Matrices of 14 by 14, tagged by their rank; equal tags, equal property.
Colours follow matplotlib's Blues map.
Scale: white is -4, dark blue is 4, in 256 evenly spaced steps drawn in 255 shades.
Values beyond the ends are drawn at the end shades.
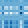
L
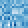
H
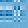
L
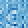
H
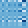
L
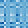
L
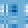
L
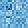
H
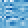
H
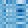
L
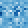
H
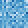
H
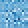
H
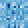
H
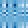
L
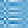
L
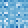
H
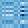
L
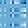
L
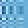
L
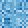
H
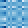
L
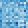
H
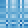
L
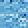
H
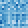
H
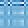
L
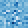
H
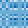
L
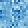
H
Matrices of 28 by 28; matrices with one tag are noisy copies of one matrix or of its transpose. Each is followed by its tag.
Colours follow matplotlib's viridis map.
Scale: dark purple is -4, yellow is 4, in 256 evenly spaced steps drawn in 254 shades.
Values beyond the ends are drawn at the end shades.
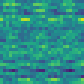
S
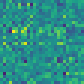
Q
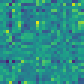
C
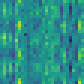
S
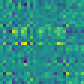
Q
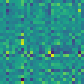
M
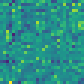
C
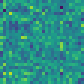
C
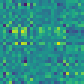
Q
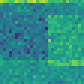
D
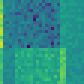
D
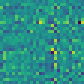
M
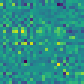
Q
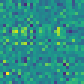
Q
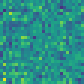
C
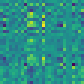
Q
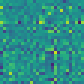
M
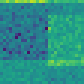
D
